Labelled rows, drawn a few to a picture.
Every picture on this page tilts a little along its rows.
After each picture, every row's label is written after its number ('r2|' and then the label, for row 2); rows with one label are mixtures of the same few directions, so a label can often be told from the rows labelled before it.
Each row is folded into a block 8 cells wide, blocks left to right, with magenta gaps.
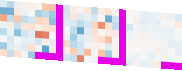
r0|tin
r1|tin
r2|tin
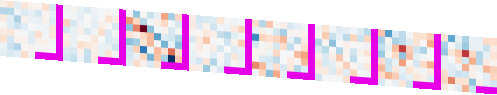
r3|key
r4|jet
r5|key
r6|tin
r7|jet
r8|tin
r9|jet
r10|jet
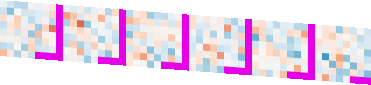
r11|tin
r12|key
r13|key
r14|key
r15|tin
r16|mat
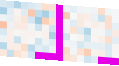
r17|jet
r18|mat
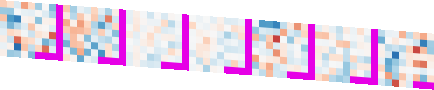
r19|key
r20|tin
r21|mat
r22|tin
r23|jet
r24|mat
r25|tin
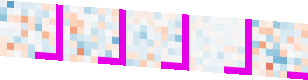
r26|jet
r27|key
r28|tin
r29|mat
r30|key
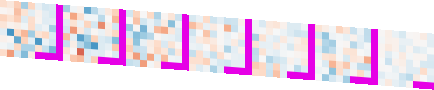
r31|mat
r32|key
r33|tin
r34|key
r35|jet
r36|key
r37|mat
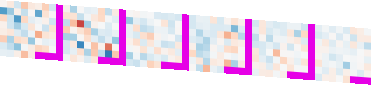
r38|key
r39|key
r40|mat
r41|tin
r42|tin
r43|key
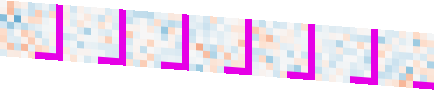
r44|tin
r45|mat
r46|jet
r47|mat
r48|key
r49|jet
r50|key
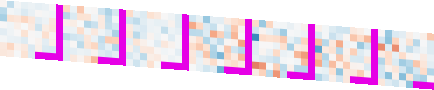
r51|jet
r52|mat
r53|key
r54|mat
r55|jet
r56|jet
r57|tin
